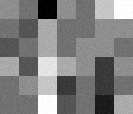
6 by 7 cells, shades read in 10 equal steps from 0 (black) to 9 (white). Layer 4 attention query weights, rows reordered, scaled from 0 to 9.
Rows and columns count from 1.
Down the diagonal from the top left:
5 3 6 6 4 1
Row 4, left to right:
6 3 8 6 5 2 5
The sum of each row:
34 31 31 35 28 31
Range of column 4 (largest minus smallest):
4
